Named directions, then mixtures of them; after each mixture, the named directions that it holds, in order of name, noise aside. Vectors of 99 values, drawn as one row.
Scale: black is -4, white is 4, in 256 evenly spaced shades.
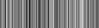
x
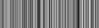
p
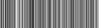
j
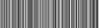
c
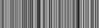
p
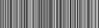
c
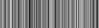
c, x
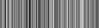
x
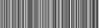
c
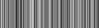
j, p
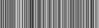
j, p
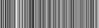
j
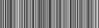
c, j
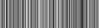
c, x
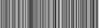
c, j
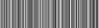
c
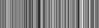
p, x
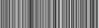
c, j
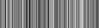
x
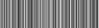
c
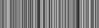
p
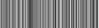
c, j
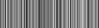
c, x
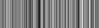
p, x
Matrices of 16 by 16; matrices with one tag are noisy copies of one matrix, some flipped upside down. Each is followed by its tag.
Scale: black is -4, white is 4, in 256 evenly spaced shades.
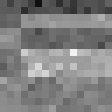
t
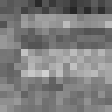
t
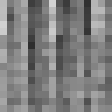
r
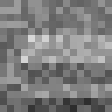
t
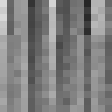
r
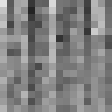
r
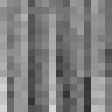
r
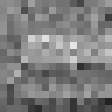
t
